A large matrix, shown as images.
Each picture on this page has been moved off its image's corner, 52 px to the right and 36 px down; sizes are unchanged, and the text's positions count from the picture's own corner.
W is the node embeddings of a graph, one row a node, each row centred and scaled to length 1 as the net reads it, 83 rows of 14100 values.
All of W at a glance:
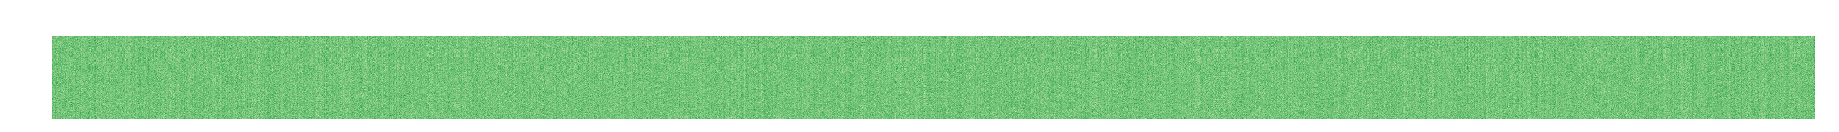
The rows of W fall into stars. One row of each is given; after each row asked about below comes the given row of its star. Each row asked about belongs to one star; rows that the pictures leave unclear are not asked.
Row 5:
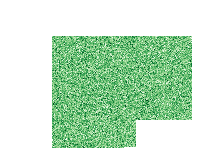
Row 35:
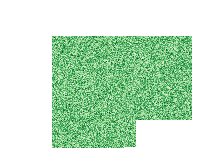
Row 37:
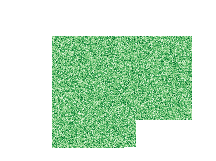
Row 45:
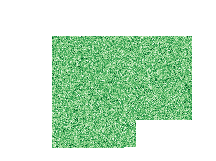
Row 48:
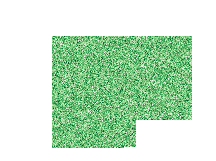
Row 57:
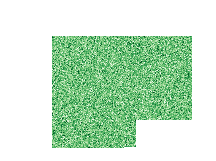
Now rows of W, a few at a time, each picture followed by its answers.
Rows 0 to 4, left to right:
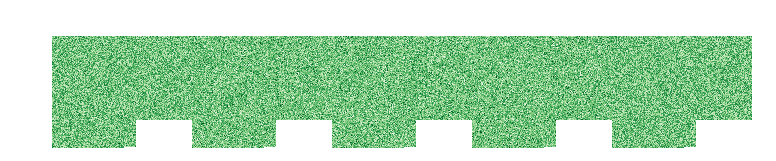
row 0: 48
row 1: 48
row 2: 37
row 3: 57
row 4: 45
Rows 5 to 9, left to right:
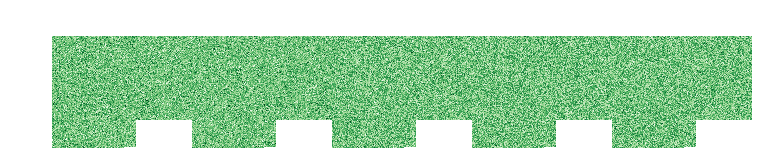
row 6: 35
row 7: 45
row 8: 57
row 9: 35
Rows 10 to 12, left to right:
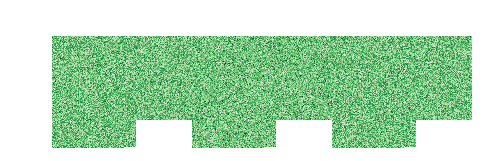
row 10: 45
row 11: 57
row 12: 48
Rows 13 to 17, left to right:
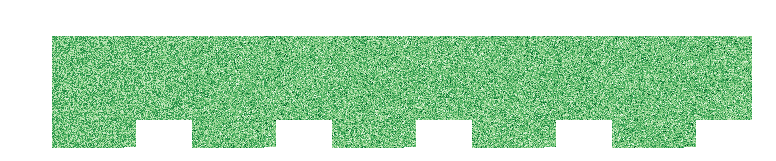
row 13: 5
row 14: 5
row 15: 37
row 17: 45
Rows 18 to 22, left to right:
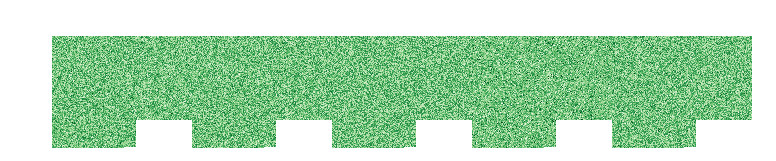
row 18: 57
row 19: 37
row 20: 37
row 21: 57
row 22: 57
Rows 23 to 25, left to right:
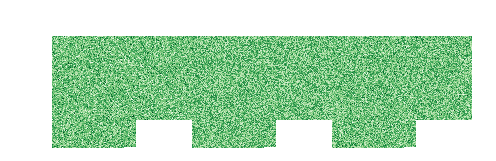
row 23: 48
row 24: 48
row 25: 45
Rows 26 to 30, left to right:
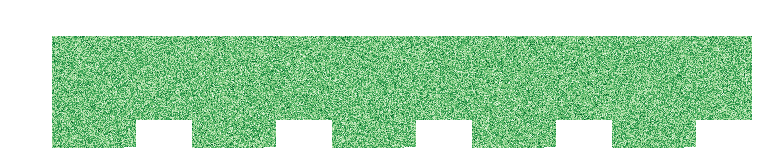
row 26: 57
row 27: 37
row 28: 35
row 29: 48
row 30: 45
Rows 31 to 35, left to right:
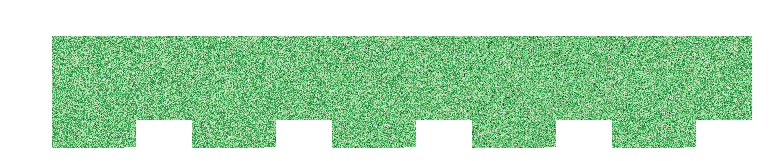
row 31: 45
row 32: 35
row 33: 35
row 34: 57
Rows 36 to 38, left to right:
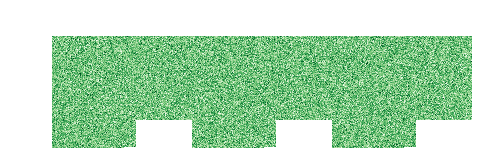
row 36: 5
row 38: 48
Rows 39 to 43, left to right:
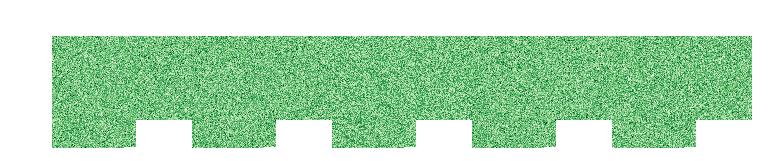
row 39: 45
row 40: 5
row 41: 45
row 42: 5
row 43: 37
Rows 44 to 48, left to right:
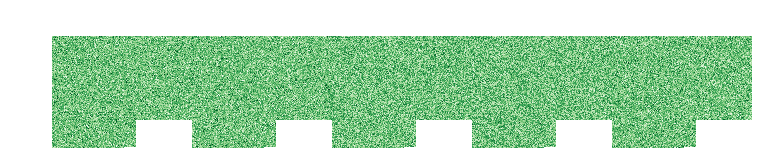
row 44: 5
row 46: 35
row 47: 45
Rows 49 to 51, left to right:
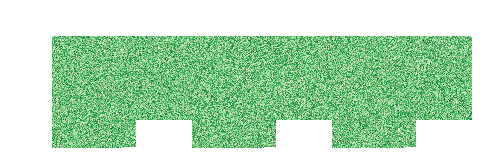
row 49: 37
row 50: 57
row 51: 35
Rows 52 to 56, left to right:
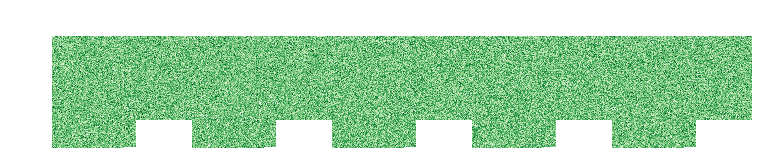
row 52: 37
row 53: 45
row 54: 37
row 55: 48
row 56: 48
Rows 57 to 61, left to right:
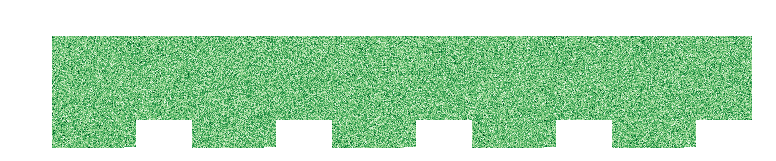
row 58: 37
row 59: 37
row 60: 57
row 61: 37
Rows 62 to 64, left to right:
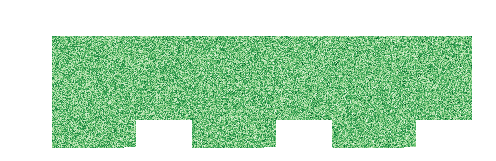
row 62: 35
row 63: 5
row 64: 45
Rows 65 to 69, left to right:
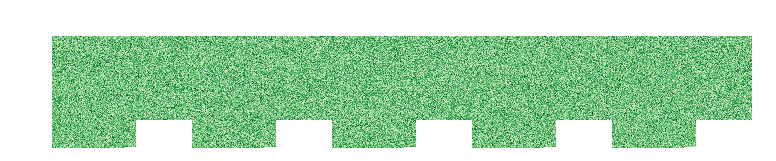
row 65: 48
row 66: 37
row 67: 57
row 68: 37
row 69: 5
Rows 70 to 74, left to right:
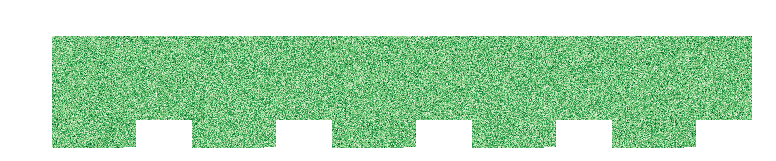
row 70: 37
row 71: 5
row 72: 48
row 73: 45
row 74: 48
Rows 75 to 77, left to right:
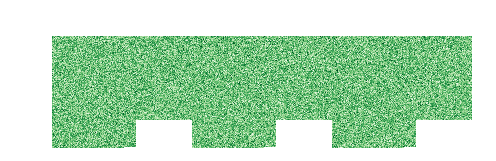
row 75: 35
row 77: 48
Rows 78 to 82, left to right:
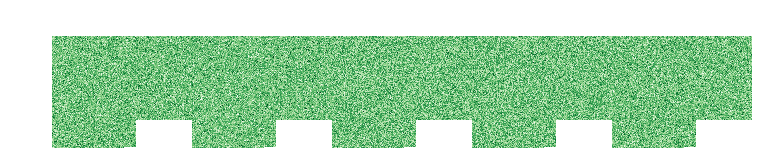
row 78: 37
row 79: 35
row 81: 5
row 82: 48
